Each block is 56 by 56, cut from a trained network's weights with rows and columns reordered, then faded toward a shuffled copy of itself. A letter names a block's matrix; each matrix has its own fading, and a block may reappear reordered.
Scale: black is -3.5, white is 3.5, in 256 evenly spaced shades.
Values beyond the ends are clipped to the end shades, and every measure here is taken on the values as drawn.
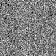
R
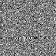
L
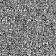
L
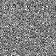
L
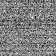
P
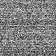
P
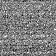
P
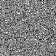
L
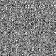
L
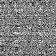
P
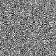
L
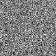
L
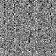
R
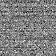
P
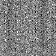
R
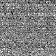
P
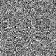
L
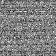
P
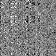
R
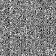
R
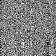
R
